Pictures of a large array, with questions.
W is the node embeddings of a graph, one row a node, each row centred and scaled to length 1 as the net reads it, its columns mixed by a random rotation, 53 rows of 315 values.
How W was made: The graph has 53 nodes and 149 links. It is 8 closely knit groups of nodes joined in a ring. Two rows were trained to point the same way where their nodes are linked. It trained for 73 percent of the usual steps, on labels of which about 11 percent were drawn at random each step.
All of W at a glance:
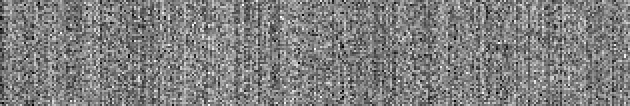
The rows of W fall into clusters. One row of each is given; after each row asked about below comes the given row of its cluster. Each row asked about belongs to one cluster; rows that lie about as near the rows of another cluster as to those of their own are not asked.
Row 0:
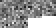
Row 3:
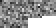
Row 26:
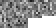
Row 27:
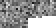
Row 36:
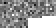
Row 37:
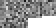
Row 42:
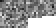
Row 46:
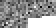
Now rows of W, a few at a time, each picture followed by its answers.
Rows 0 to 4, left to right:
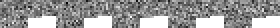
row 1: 26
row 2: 37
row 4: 3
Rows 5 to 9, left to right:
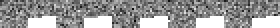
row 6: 0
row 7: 3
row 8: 42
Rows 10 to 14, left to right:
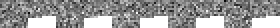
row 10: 3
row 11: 37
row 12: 36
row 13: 36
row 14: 42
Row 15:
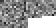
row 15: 42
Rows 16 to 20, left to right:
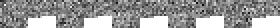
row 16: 27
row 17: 37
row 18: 36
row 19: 36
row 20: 3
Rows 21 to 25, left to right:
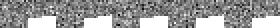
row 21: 37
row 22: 46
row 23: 0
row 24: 46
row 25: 42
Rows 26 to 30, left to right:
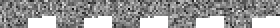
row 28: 27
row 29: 37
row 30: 0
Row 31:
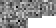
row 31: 26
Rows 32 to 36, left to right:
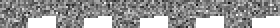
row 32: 3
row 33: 42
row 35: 46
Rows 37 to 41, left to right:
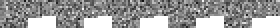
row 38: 42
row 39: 42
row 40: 3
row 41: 46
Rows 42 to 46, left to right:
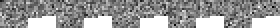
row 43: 27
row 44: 42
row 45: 0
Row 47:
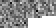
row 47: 26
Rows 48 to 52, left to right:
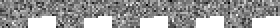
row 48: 0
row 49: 27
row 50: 36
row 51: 27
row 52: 36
